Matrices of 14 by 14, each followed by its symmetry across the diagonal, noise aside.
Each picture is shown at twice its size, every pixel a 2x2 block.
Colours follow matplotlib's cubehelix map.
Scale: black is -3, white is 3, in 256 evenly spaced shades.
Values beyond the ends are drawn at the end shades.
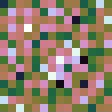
symmetric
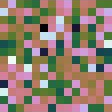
neither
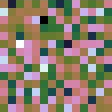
antisymmetric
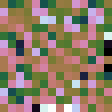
antisymmetric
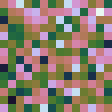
antisymmetric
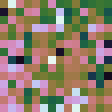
antisymmetric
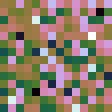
antisymmetric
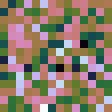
neither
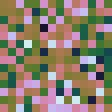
antisymmetric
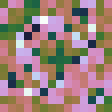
symmetric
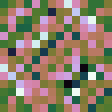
symmetric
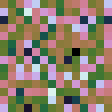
neither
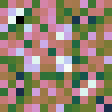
symmetric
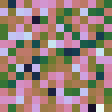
neither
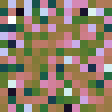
antisymmetric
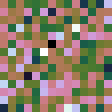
antisymmetric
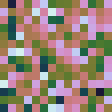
neither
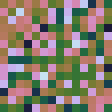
symmetric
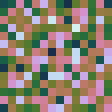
symmetric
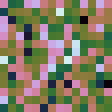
neither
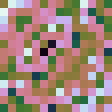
symmetric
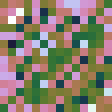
symmetric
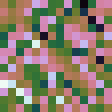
antisymmetric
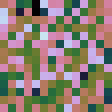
neither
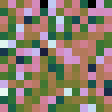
antisymmetric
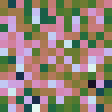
neither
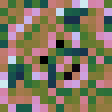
symmetric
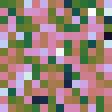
neither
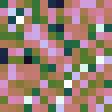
symmetric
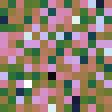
neither
